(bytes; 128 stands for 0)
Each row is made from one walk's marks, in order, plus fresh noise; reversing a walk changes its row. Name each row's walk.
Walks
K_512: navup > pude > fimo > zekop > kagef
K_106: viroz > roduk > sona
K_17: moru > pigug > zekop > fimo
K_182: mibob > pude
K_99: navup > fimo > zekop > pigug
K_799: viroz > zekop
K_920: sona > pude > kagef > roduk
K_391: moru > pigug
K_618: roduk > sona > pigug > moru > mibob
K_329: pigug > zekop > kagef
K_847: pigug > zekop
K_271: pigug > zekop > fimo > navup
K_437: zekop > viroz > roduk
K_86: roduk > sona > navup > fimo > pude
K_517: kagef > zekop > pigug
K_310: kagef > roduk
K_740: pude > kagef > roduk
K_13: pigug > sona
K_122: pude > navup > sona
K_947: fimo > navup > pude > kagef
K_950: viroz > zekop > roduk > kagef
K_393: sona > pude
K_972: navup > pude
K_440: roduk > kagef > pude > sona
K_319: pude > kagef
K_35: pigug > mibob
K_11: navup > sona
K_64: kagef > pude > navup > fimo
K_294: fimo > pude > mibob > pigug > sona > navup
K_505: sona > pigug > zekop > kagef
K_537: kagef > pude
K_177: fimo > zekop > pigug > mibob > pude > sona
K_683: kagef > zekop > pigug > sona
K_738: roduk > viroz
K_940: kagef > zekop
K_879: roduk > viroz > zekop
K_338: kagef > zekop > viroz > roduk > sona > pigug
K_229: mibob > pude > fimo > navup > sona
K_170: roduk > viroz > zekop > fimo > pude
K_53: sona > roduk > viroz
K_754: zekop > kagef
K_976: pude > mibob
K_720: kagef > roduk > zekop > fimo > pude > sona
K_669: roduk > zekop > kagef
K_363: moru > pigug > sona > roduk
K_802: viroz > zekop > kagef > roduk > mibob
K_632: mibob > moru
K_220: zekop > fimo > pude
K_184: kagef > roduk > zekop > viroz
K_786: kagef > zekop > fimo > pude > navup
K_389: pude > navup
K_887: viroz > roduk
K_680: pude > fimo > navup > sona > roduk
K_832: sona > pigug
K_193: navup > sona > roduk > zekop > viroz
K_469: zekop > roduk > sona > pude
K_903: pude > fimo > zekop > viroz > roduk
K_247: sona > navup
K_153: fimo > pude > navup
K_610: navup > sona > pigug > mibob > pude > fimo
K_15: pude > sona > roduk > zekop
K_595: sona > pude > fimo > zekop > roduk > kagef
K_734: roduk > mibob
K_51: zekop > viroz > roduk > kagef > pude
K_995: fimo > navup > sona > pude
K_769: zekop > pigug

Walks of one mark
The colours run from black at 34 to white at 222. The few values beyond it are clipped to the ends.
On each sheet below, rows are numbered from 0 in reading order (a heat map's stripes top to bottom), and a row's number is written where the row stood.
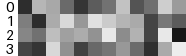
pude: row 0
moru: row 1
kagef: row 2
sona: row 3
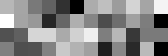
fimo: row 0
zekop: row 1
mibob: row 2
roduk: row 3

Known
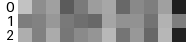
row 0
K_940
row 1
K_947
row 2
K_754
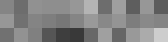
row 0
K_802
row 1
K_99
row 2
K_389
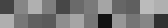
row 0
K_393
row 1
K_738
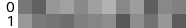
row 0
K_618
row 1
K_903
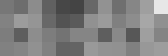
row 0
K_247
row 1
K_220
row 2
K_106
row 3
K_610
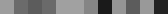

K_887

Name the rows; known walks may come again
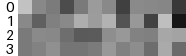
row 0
K_879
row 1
K_310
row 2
K_86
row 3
K_51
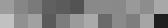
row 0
K_271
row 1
K_940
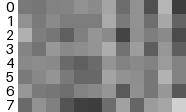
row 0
K_740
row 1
K_595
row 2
K_184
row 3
K_802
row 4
K_170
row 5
K_947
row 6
K_903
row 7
K_389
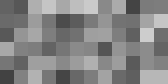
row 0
K_35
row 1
K_122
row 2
K_537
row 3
K_193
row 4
K_618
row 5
K_393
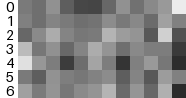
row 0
K_247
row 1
K_680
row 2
K_319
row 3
K_847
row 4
K_799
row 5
K_106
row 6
K_669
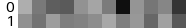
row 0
K_738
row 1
K_505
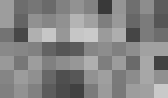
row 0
K_53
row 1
K_769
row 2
K_632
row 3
K_786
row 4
K_329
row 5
K_220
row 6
K_153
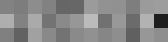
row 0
K_610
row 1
K_754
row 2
K_683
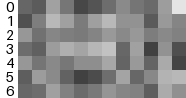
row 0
K_11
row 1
K_976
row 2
K_99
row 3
K_734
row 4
K_950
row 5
K_972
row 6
K_440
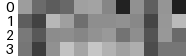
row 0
K_887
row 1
K_13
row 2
K_363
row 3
K_391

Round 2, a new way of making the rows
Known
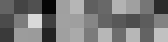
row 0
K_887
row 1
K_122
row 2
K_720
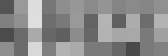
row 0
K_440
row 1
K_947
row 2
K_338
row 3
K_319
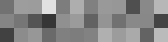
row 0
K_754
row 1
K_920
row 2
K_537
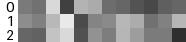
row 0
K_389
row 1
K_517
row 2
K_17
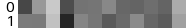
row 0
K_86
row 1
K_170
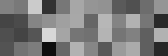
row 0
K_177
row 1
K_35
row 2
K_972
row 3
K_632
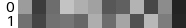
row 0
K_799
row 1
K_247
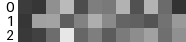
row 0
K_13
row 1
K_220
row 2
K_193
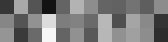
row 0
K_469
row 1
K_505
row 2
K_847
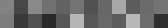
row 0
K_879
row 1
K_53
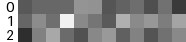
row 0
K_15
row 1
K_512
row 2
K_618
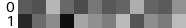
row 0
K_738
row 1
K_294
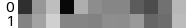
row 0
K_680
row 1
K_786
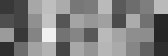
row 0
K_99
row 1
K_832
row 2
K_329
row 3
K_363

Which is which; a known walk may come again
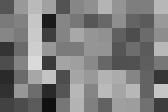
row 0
K_683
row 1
K_170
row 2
K_177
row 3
K_610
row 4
K_122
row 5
K_363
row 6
K_310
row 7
K_106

